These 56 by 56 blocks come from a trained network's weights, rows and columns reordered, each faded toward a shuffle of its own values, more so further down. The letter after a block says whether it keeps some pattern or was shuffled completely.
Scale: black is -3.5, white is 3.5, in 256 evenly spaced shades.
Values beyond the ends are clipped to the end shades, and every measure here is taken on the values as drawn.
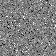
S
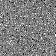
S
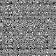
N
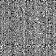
N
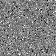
S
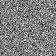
S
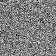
S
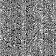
N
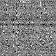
N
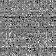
N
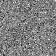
S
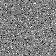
S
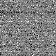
N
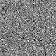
N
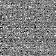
N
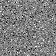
S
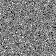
S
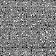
N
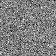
S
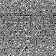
N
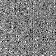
N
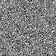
S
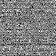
N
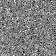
S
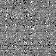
N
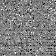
N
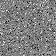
S
